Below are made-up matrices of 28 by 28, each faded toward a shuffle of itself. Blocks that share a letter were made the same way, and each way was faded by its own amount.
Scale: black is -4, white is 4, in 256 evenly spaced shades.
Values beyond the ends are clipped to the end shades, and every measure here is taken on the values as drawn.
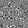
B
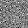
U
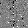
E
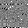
B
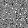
E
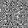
U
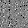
E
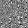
E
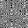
B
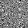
E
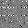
B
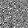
E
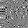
B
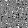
E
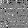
B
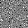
E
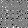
B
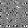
B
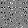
B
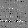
B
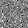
E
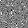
E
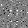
B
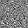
U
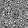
U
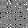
B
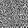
U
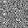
U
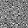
U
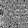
E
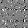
B
